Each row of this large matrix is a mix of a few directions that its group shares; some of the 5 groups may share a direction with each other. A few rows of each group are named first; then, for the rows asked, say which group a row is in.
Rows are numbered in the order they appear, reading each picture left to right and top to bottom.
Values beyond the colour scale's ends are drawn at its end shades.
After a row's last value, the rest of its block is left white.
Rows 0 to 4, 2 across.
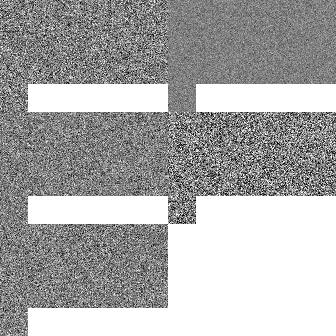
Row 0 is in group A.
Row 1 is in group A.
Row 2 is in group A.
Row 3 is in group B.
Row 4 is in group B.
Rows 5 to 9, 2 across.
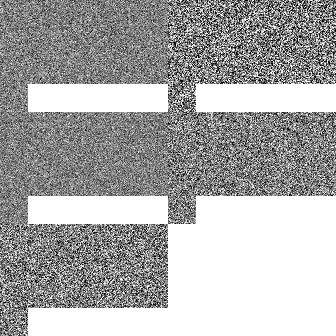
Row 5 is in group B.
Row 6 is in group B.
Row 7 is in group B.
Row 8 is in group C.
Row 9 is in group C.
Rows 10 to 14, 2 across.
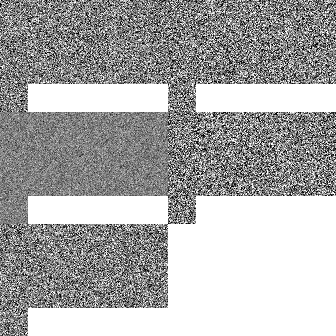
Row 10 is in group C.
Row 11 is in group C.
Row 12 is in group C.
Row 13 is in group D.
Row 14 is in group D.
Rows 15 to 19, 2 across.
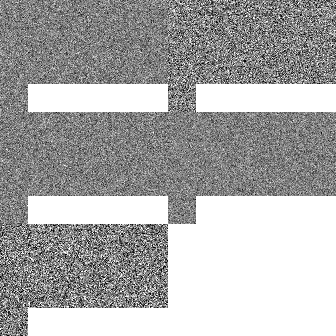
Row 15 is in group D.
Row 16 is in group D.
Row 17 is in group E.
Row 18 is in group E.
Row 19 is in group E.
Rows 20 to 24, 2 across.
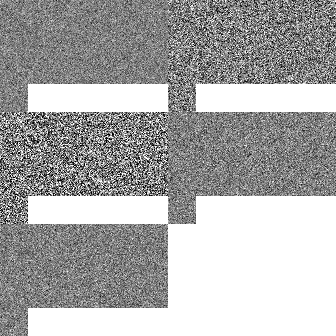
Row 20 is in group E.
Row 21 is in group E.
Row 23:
C
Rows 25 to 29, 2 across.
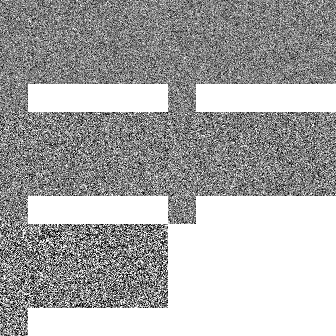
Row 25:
C
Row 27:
B
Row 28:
D
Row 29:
E
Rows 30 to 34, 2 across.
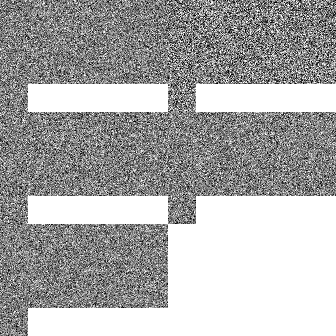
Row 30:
D
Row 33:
B
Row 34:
D
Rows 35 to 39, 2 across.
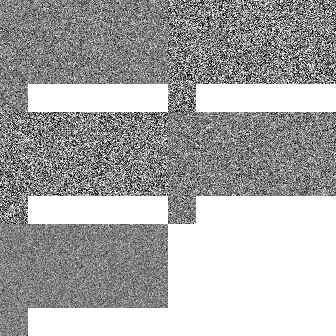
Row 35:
E
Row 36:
B
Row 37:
B
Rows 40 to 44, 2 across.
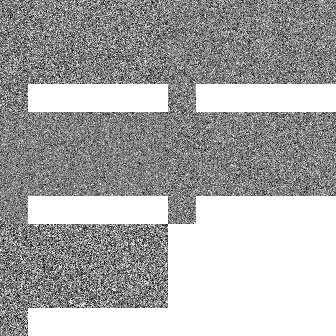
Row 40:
C
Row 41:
E
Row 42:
B
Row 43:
A
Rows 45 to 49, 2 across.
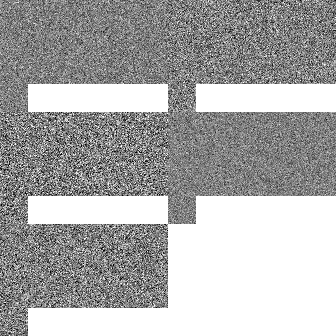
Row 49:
C
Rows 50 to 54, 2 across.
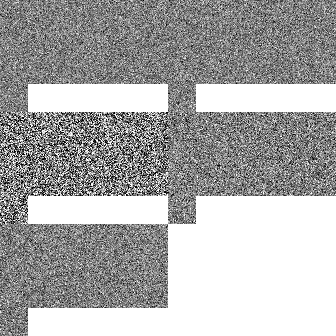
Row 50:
C
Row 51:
B
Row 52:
B
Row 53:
D
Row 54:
C
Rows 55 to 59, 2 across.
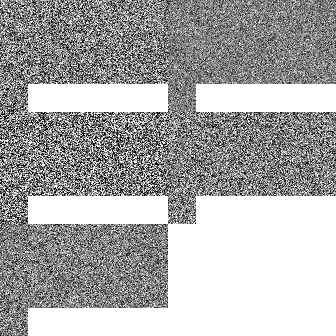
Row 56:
E
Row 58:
B
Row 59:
C
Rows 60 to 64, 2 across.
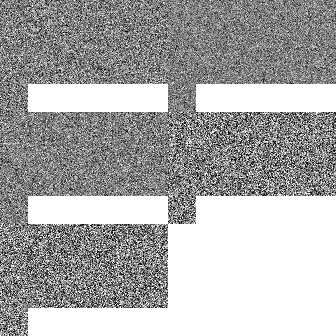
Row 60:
D
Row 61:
D
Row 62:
A
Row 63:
B
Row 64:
C
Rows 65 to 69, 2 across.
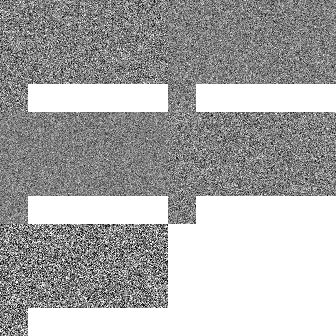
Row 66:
B
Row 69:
B
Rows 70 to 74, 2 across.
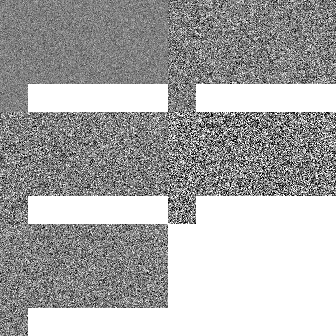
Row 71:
A
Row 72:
B
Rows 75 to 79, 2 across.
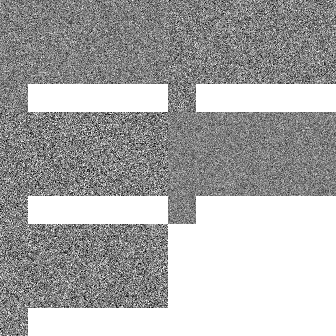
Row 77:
E
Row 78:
C
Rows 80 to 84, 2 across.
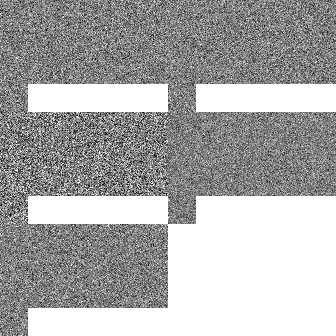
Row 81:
C
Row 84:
D
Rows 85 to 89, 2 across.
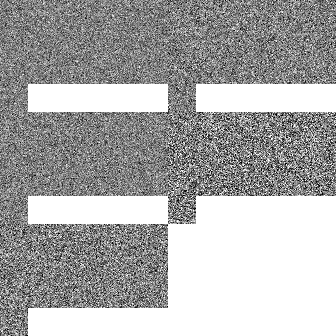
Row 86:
E
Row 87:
B
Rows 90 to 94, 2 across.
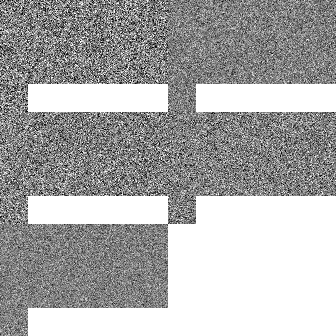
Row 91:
A
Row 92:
C
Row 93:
C
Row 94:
B
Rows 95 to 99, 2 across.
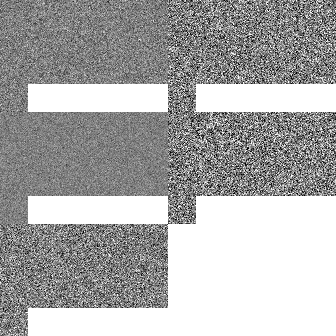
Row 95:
D
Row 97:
B
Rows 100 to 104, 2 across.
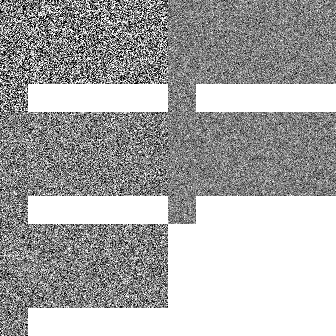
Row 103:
D
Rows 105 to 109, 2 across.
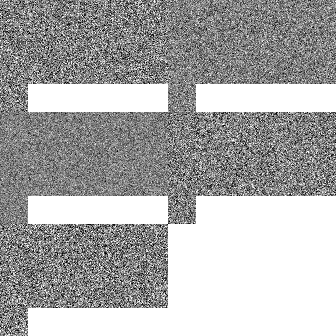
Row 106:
E
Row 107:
C
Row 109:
B
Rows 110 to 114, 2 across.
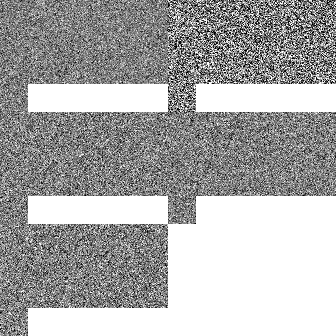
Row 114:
C
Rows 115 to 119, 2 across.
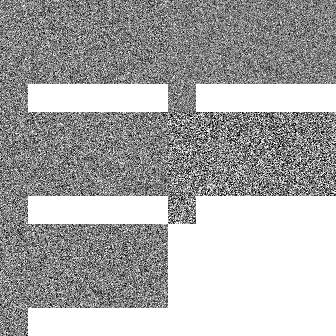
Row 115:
E
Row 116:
D
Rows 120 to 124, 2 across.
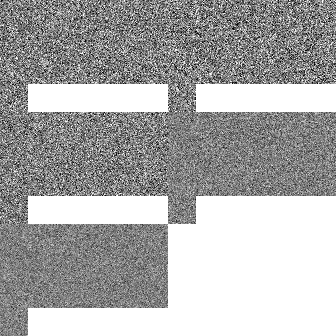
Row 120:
B
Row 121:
A
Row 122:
C
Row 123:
E
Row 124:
E
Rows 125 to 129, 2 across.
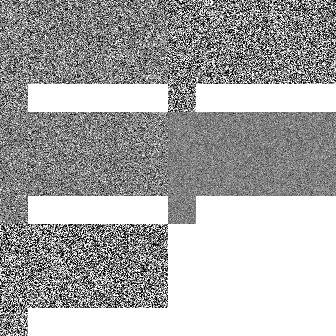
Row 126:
B
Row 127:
C
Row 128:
C
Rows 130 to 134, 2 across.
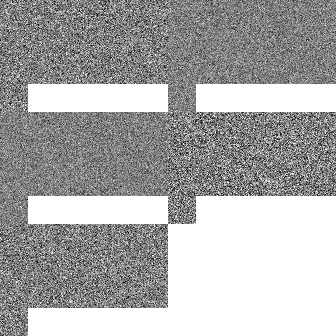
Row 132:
E
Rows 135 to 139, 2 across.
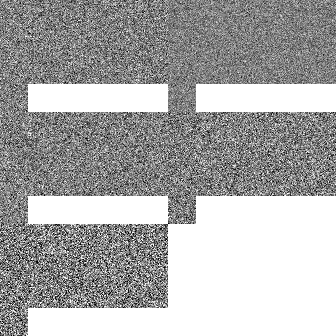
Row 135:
A
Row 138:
C
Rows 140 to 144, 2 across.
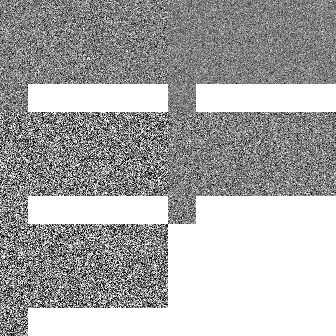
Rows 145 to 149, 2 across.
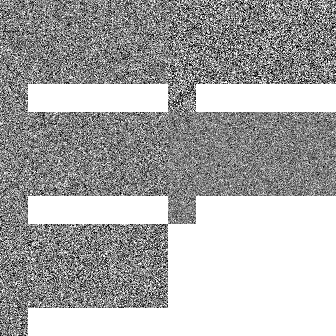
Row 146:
B
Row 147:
C
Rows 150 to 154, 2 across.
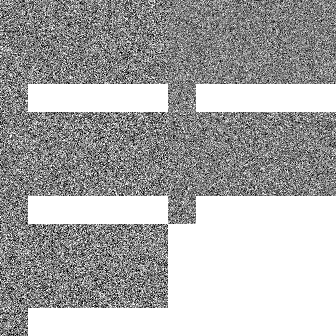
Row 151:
B
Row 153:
D
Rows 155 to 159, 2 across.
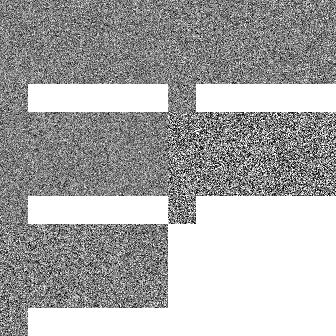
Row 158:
C
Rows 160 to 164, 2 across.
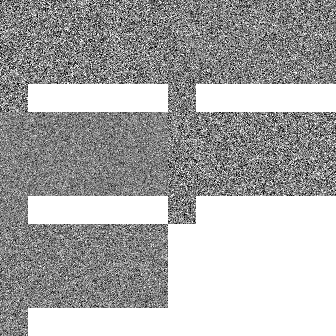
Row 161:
E
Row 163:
D
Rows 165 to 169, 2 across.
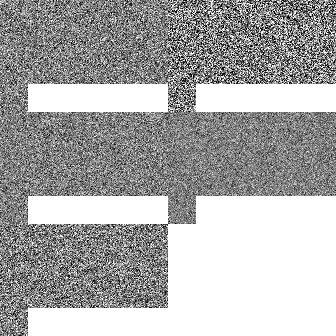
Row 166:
C
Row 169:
D
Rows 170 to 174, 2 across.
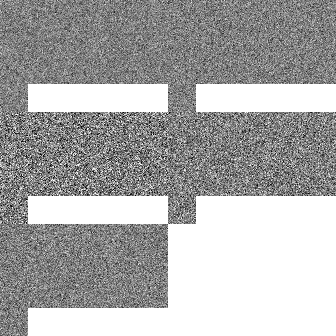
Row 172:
D
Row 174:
D
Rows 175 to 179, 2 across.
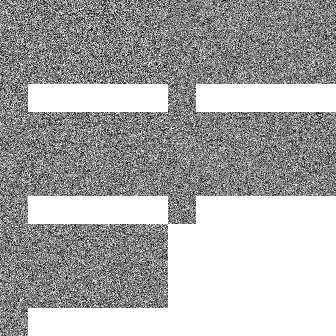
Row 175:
B
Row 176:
C
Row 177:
E
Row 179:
D
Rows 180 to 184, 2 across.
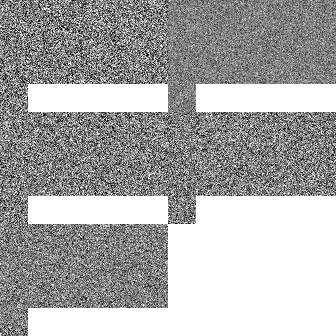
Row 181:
B
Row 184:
B
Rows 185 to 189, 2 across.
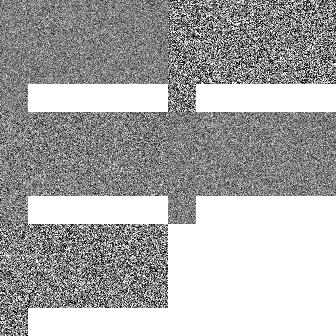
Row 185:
E
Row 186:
A
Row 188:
D
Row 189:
E
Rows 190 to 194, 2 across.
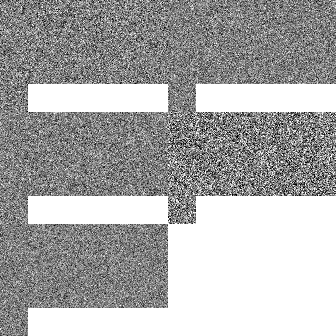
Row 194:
A
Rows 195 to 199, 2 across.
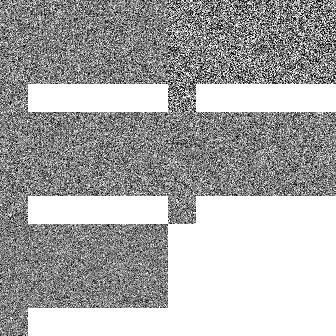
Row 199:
D
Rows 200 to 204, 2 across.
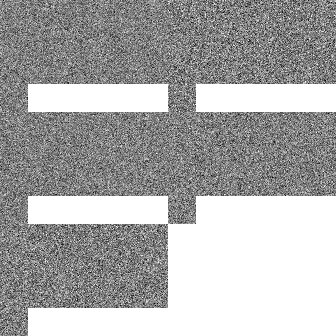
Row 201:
E
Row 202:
D
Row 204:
C
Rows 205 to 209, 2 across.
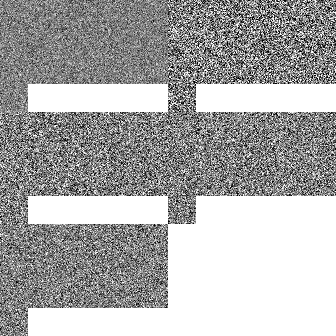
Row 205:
B
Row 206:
E
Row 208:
C
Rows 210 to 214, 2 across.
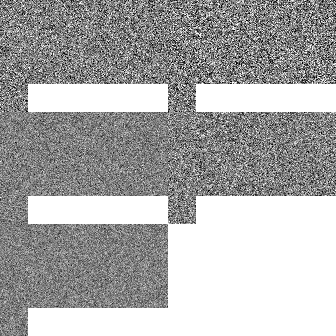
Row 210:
A
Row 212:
C
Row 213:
C
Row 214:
B
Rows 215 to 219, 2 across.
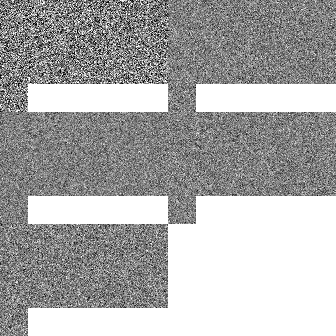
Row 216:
E
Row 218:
A
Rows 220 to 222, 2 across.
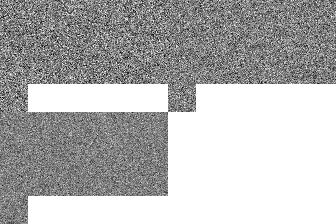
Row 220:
E
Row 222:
B
